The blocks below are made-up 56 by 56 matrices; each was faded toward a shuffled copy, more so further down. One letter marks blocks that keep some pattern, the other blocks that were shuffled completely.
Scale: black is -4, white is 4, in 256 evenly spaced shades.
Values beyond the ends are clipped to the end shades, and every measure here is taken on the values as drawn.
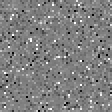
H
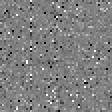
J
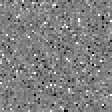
H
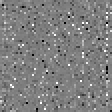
J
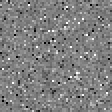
H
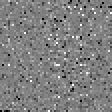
J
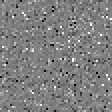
J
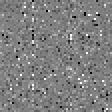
J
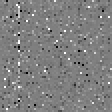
J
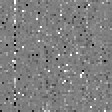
J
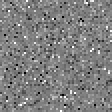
H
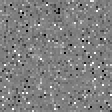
H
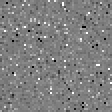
H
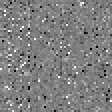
J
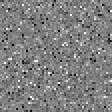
H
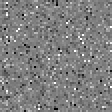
J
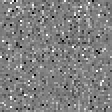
J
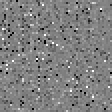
J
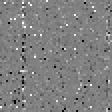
J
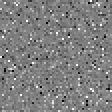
H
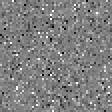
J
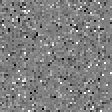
J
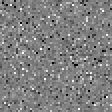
H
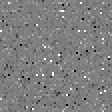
H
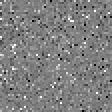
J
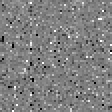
J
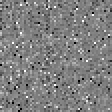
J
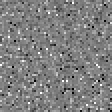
H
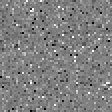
H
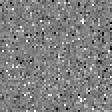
J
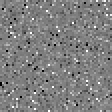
H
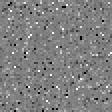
H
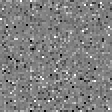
J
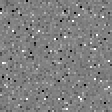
H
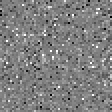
J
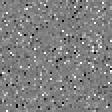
H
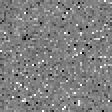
H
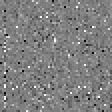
J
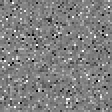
H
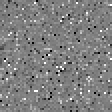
H
